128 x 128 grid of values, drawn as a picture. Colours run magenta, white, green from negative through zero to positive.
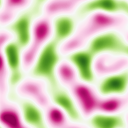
Rings: centred on the middle right. Lone odd cells: none. Slope: none.
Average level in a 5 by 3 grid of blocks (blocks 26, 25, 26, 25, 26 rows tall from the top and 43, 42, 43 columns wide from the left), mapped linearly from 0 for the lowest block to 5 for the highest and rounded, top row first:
112 / 224 / 352 / 013 / 001
